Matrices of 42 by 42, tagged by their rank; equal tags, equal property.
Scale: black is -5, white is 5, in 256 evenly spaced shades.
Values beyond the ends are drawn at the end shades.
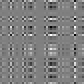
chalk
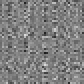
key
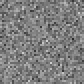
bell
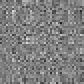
key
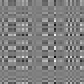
chalk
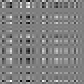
chalk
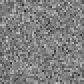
bell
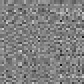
key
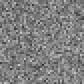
bell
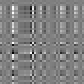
chalk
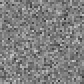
bell
